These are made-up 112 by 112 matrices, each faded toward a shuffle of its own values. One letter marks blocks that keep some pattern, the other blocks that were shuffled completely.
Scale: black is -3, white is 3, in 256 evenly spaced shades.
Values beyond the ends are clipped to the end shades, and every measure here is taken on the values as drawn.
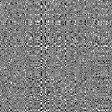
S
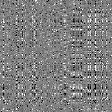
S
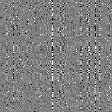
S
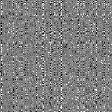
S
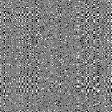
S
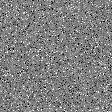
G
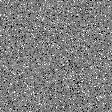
G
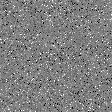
G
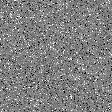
G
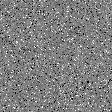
G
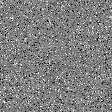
G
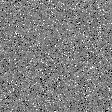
G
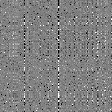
S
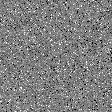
G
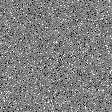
G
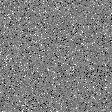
G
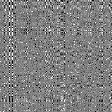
S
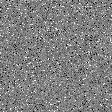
G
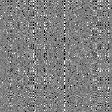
S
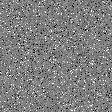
G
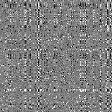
S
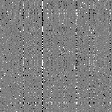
S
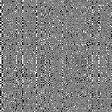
S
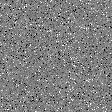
G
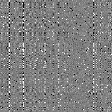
S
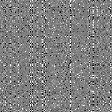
S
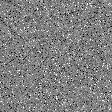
G
